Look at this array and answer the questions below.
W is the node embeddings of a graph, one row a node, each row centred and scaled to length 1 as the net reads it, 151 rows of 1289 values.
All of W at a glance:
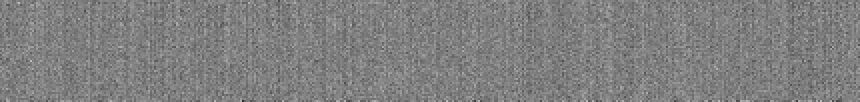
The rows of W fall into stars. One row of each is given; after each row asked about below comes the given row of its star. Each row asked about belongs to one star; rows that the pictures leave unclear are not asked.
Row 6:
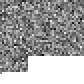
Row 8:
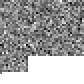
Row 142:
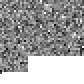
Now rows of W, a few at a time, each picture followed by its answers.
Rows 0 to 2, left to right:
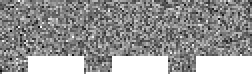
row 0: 142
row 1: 6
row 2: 8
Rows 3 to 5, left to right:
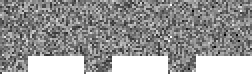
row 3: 142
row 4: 8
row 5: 142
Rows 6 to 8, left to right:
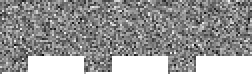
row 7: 6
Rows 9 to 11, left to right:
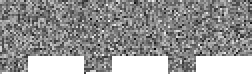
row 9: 8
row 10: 6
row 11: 8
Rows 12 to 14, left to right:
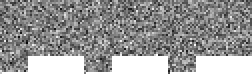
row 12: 6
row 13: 8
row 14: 142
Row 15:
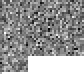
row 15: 8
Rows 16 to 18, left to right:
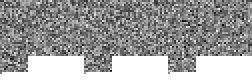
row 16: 142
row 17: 8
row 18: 142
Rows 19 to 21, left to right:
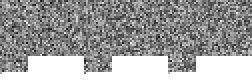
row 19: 6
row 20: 8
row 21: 8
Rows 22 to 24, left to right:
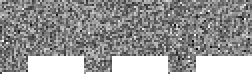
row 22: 142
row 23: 8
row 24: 142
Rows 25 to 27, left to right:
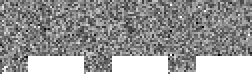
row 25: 8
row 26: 8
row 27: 6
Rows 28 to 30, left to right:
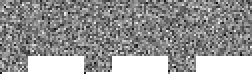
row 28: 6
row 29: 6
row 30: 142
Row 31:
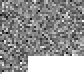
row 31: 6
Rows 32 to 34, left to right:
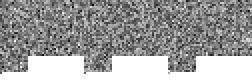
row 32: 6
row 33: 8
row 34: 6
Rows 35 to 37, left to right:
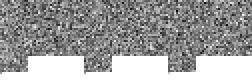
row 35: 8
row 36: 8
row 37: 8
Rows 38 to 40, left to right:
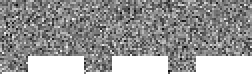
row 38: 8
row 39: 8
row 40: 142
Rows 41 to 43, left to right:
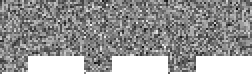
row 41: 6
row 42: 6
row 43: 6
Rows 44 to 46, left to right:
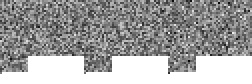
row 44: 142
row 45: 6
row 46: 6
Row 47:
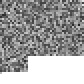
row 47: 8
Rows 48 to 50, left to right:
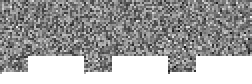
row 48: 8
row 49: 8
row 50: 142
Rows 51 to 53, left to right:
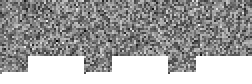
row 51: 8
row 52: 6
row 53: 6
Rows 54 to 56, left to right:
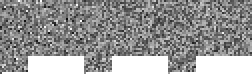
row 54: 142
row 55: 8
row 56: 6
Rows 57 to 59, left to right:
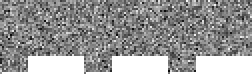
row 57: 8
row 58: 8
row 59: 142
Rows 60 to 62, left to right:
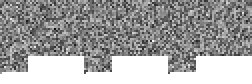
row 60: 8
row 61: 8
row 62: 6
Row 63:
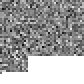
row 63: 142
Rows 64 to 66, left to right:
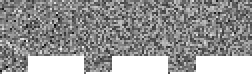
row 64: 142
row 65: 6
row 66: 6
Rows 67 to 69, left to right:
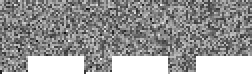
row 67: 142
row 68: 142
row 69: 8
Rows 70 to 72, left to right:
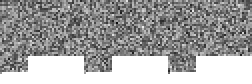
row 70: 8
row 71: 8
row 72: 142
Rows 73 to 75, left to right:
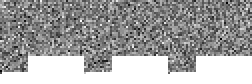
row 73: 142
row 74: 6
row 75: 8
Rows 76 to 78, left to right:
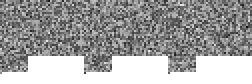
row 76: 6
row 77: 6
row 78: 142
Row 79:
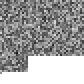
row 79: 8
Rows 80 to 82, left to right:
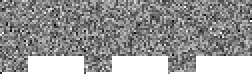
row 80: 142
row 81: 142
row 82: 6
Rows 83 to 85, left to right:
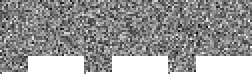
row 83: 6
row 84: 142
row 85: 142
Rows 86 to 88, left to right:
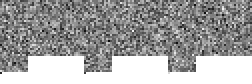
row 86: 6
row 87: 142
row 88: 8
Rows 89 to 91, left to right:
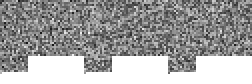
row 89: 6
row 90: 8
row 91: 6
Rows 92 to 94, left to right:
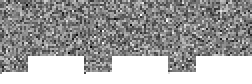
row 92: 8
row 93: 6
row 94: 8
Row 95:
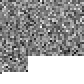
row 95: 142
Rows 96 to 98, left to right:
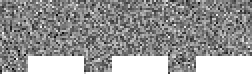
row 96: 142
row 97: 8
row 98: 6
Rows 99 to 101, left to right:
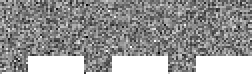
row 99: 8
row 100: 142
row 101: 8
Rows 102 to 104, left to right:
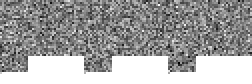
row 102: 6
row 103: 6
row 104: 6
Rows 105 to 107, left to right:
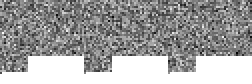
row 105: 142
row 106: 142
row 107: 8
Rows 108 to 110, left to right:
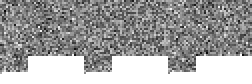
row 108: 8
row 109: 6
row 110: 8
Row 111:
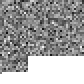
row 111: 6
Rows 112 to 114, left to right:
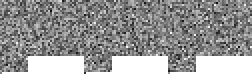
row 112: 8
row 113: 6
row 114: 142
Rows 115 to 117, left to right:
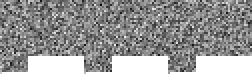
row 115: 6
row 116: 8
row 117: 142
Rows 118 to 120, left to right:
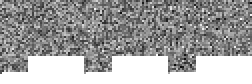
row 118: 8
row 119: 8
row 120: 8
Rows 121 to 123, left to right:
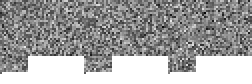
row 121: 6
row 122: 142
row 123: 8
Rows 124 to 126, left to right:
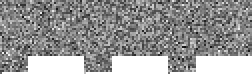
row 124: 8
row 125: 8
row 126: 142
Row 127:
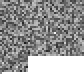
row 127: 6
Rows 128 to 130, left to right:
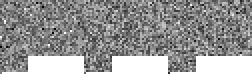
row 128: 6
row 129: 8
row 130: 6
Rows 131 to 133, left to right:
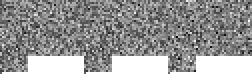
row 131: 142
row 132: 142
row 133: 142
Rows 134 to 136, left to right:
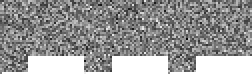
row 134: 6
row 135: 8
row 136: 6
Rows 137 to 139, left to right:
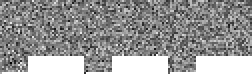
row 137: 6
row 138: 6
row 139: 6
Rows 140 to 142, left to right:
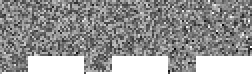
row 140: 8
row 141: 8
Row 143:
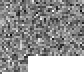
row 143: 8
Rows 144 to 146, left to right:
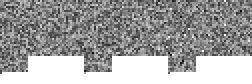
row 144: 142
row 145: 142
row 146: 6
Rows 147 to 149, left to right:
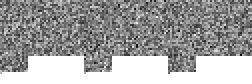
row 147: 8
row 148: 6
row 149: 142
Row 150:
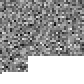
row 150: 142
